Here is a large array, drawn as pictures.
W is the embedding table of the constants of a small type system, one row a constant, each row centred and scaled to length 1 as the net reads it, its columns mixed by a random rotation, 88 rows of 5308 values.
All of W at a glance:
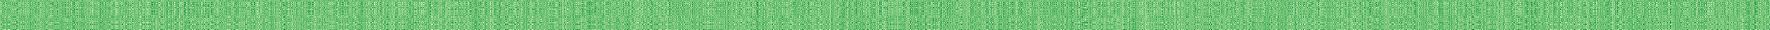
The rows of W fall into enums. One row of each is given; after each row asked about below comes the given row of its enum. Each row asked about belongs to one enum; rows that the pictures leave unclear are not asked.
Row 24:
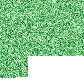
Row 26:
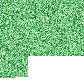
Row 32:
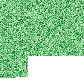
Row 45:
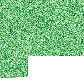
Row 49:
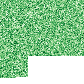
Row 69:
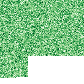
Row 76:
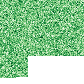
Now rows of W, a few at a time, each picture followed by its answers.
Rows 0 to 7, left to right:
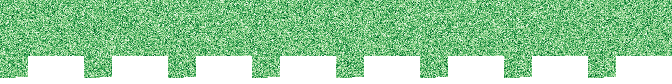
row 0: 26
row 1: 45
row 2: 24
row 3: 26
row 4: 76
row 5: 24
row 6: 49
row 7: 32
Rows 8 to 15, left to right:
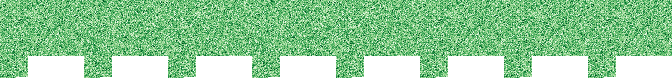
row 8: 32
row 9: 76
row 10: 49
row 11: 76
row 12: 49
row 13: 32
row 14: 32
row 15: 32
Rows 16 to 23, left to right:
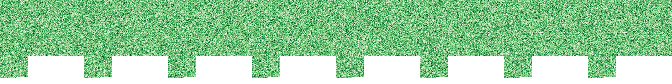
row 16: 69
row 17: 69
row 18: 32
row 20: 45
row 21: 76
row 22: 26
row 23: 26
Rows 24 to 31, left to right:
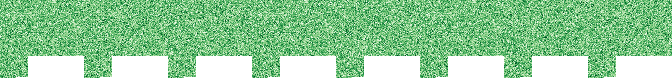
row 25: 32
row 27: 24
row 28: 45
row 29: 24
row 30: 76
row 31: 32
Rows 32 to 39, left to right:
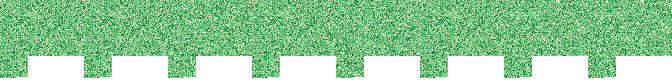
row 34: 26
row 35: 32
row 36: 76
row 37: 32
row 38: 24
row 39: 24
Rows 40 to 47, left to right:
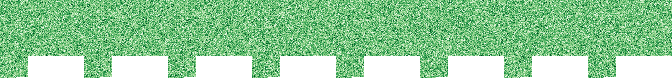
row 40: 69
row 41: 32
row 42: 32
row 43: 49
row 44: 26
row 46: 69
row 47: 24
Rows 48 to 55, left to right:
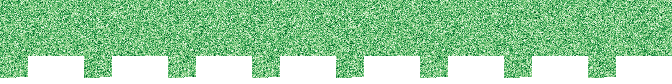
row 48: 69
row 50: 69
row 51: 69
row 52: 49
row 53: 69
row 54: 26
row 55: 76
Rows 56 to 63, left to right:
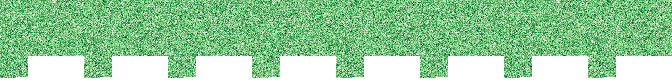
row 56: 24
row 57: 76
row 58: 26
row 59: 69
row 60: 76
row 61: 26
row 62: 24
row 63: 76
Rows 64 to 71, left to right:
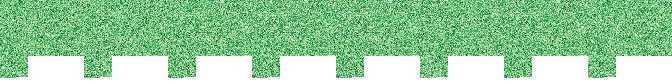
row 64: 76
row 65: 32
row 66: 24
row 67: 24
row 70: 24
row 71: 76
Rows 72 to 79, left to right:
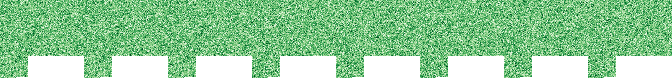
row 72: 69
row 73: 69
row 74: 69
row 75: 49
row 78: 76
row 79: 32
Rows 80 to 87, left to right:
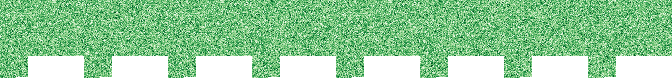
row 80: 24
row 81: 26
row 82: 24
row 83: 76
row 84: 24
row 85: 76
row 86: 32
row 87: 69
